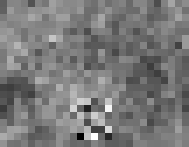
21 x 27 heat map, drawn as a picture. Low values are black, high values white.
The bottom middle is the roughest part. Overall the values sit about 50% of the way up the scale. No single row or column stands out from its neighbours. Neither half mirrors the other. An odd patch, rougher than its surroundings, sits in the bottom middle. The distribution is heavy-tailed on both sides. There are no regular stripes.
